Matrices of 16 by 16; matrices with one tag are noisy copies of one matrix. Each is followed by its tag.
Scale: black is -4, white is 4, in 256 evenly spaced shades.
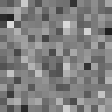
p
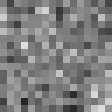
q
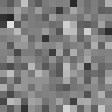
p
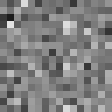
p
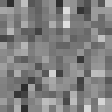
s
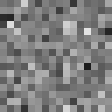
p
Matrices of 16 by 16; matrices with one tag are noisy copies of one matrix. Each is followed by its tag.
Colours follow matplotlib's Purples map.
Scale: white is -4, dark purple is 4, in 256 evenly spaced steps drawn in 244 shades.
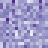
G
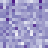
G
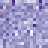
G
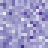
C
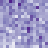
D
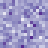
C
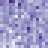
D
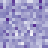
G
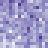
D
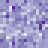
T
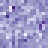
T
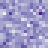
C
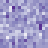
T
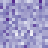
G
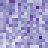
D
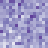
D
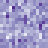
T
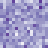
G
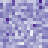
G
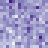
D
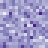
C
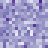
G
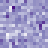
T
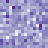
T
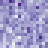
D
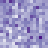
D
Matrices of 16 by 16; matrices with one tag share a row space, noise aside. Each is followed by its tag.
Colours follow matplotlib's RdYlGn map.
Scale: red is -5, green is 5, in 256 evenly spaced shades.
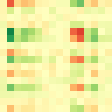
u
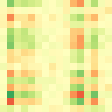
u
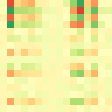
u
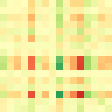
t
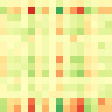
t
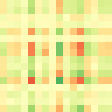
t
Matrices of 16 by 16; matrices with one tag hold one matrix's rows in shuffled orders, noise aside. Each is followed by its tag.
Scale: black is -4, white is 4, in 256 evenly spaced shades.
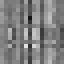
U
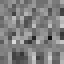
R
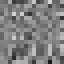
R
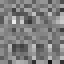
R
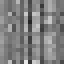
U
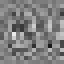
R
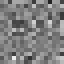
R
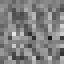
R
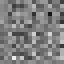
R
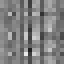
U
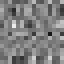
R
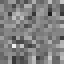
R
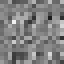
R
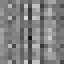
U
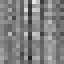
U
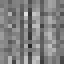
U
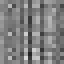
U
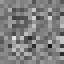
R
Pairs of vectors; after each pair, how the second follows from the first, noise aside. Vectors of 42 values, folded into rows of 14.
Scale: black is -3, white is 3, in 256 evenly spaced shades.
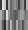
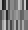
negated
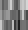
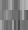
shrunk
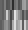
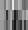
negated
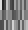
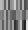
reversed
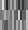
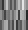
negated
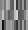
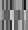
reversed
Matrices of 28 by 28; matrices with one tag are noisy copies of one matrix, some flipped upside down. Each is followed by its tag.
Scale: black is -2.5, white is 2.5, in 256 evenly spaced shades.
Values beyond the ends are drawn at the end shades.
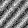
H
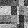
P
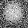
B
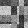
P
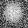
B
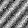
H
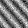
H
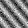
H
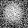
B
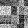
P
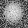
B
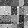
P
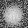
B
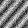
H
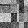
P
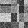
P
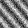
H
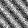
H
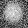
B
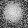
B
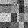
P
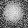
B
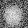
B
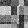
P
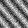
H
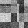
P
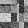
P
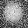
B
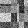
P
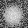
B
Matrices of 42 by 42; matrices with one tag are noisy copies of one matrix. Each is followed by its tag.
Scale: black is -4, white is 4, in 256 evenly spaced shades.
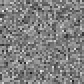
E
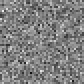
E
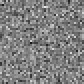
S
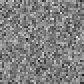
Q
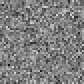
S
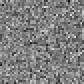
S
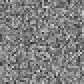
S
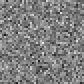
Q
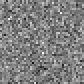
Q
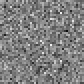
Q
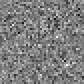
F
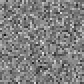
Q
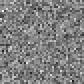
E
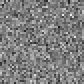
S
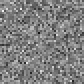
E
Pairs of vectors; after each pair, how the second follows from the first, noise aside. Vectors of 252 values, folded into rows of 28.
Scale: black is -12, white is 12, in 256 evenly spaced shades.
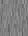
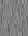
copied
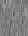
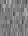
scaled up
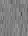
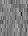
scaled up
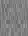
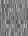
scaled up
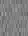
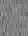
copied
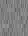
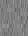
copied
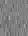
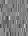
scaled up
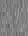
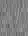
copied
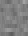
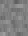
reversed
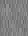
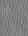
shrunk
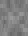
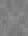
shrunk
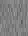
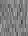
scaled up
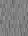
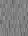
copied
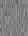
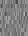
scaled up
